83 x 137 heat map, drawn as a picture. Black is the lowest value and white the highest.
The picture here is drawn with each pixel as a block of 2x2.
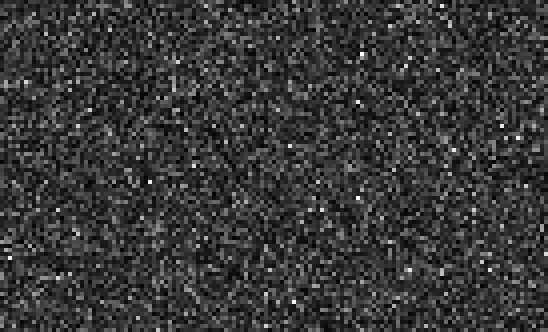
The values are skewed, with a long tail toward high values. No overall slope runs across the table. On average the colour sits 20% of the way up the scale. Fine speckle covers the field.
